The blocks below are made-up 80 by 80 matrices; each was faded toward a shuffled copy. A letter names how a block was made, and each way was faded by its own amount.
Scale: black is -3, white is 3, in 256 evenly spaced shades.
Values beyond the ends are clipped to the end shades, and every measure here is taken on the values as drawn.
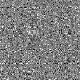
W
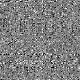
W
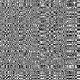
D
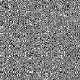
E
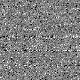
W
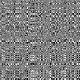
D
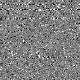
W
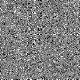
W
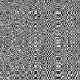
D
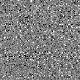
W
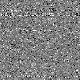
W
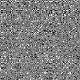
E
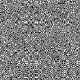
E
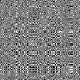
D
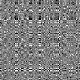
D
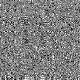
W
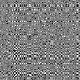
D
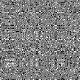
E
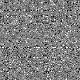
W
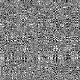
E
